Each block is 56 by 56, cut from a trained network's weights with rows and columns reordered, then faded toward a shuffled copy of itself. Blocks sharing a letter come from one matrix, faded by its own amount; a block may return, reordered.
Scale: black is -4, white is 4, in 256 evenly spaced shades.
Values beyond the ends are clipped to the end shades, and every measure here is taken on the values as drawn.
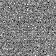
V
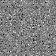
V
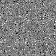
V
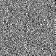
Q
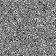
V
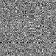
Q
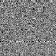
Q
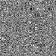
Q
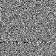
Q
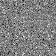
V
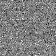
V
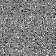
V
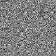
Q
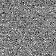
V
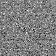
V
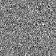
Q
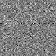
Q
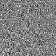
Q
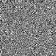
Q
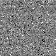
V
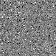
V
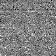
V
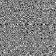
Q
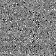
V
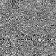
Q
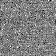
V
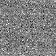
V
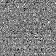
V
